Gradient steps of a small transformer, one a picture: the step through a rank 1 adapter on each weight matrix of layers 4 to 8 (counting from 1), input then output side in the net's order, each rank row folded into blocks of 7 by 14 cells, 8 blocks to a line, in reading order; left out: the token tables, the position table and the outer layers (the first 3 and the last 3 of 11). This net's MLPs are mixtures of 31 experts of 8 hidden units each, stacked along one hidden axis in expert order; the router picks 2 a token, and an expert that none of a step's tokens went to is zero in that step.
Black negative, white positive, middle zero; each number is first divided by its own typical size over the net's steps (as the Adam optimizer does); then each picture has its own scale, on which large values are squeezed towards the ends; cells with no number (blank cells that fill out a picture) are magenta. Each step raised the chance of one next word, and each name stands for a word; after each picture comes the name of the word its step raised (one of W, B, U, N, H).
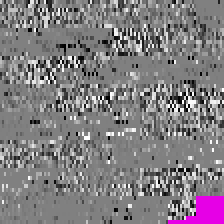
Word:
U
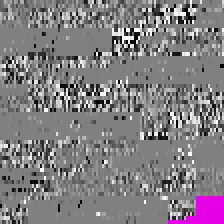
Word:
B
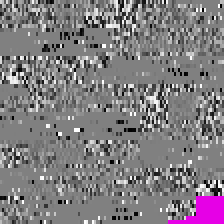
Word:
U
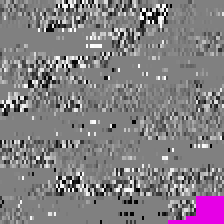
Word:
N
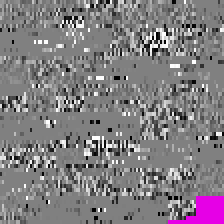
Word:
N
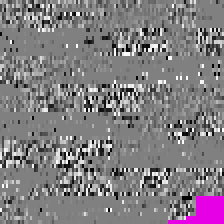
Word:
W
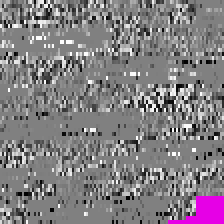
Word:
N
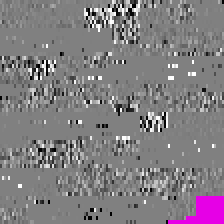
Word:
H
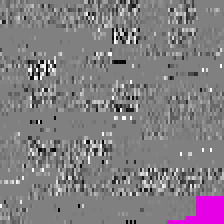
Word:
H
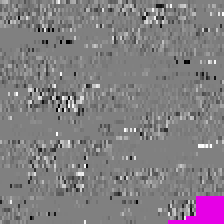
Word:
H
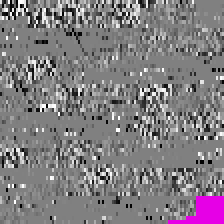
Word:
U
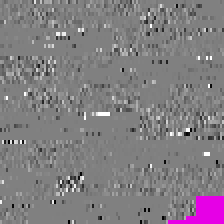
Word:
H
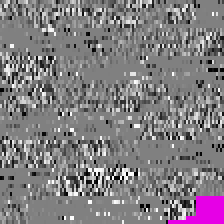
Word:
B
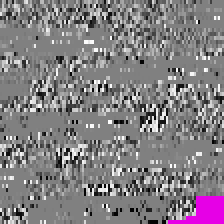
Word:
N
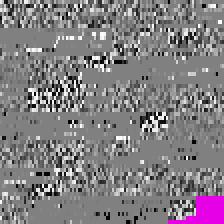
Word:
N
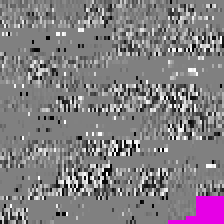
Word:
W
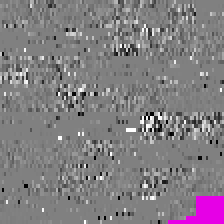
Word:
B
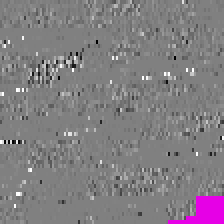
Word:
H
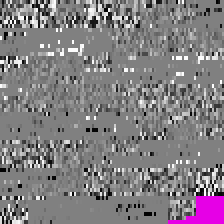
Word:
N
